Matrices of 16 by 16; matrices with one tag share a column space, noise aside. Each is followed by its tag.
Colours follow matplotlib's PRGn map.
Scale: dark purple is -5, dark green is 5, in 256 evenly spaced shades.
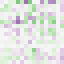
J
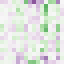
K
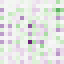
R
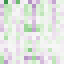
K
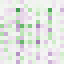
R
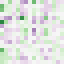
J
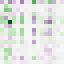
J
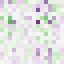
J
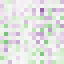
R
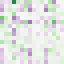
J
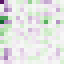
J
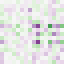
R
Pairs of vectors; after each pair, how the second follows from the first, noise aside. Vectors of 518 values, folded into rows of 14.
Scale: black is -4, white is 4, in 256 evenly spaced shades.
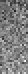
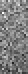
reversed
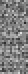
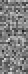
reversed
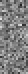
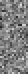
negated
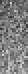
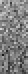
negated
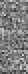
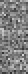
copied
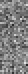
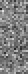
reversed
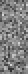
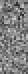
reversed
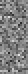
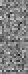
sign-scrambled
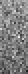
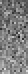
negated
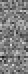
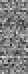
negated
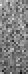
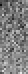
negated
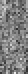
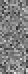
sign-scrambled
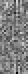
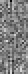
reversed
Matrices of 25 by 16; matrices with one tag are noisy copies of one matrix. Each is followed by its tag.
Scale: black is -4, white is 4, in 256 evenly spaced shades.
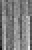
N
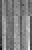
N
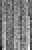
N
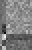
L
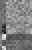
L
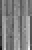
N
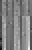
N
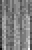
N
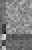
L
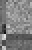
L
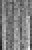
N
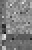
L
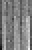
N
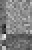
L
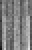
N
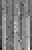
N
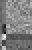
L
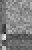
L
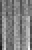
N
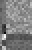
L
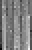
N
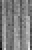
N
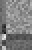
L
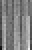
N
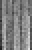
N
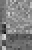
L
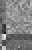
L
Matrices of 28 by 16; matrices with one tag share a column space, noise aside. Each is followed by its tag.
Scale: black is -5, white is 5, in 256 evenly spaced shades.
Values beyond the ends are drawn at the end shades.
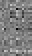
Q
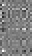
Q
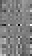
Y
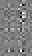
Q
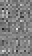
Q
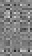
Q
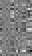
Q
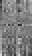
Y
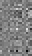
Q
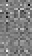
Q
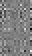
Q
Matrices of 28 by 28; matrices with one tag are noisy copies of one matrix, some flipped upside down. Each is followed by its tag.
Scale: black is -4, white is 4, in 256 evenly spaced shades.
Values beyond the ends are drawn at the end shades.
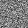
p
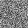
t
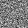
p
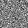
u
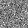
t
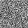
t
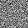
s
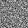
s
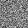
s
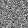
u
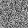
t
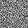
s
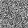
t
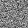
p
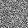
s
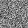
t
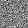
s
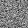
p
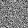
s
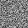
s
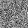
t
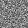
u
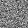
p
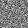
u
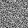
s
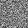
s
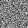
u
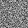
s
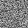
p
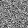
u
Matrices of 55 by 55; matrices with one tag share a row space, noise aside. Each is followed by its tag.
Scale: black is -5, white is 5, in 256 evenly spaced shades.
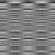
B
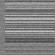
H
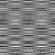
B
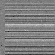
H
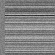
H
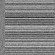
H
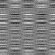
B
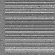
H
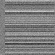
H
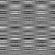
B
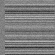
H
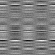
B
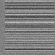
H
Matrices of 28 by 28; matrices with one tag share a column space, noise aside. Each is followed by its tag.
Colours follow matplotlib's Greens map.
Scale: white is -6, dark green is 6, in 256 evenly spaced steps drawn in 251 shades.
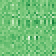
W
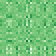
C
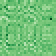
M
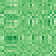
W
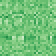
W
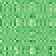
C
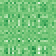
C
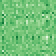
W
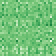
C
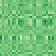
W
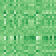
W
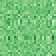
W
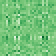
W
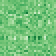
W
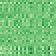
C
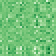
C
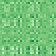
C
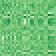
W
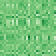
W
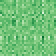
W
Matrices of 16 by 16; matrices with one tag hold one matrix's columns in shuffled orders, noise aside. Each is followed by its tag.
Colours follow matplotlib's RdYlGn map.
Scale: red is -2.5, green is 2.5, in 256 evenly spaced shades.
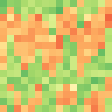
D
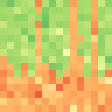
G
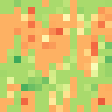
D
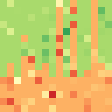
G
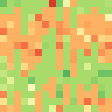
D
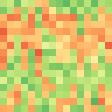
D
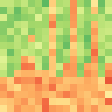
G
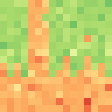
G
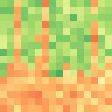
G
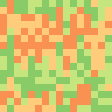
D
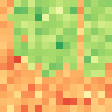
G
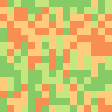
D
